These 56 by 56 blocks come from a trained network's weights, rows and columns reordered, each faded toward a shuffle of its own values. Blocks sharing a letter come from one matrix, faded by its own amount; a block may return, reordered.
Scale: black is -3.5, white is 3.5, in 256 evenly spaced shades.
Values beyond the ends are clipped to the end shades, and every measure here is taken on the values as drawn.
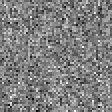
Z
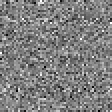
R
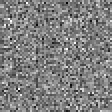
Z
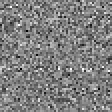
R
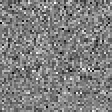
R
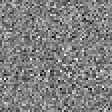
R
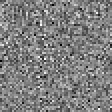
Z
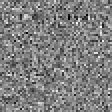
Z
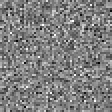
R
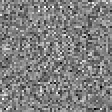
Z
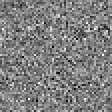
R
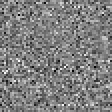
R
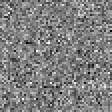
R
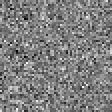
Z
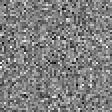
Z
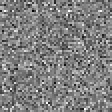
R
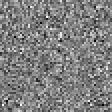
Z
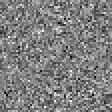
Z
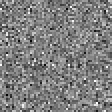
Z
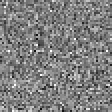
R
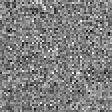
Z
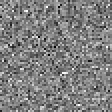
R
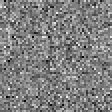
R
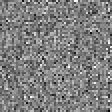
Z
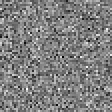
Z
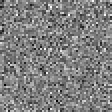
Z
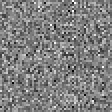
Z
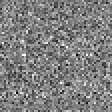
R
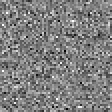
R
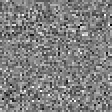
R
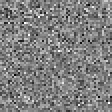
R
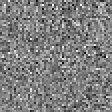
Z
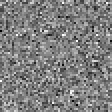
R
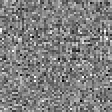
R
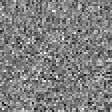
R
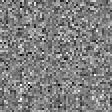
Z
